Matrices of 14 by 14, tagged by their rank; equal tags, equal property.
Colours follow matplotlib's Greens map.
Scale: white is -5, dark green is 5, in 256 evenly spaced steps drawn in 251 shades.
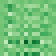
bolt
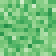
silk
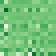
bolt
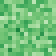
silk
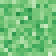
silk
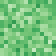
silk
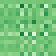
bolt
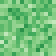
silk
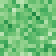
silk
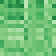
bolt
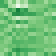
bolt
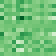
bolt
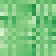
bolt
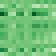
bolt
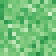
silk
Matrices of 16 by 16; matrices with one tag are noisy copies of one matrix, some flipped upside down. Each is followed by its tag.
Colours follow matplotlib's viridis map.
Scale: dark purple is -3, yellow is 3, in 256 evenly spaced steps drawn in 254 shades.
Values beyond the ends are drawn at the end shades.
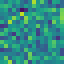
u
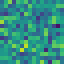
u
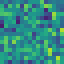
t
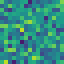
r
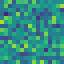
u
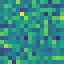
u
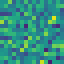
u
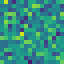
r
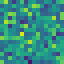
r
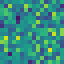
t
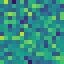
r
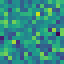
t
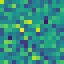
r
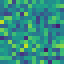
u
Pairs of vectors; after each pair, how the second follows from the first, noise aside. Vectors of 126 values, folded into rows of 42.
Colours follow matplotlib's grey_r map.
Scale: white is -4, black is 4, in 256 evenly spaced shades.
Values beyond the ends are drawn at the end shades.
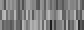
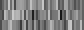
wrapped around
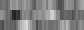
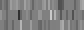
partly zeroed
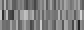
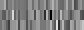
wrapped around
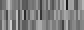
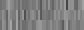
shrunk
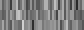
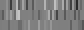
partly zeroed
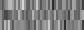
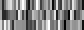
scaled up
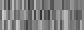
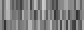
wrapped around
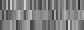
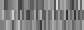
wrapped around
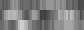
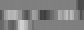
partly zeroed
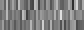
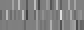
partly zeroed
